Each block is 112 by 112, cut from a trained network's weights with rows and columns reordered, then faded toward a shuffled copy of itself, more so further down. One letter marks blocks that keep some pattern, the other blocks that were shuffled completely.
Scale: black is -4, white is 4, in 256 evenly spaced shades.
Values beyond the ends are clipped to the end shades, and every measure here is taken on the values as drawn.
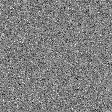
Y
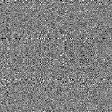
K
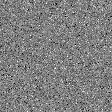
Y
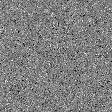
Y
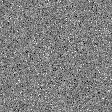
Y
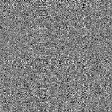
K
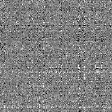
K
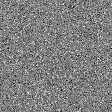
Y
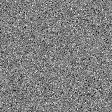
Y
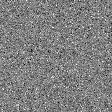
Y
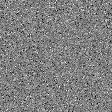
Y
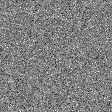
Y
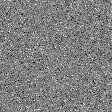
Y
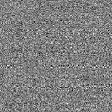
K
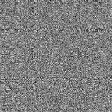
K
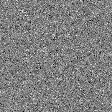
Y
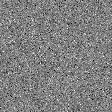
Y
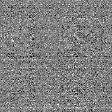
K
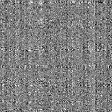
K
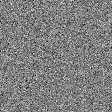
Y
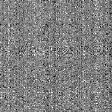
K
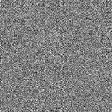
K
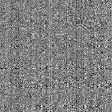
K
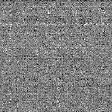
K
